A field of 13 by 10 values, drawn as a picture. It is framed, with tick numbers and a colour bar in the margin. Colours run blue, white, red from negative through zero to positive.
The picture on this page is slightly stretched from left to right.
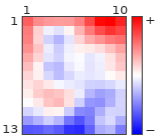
Lone odd cells: none. Ninth with the highest average: top right. Ninth with the lowest average: bottom middle. Slope: up to the top.
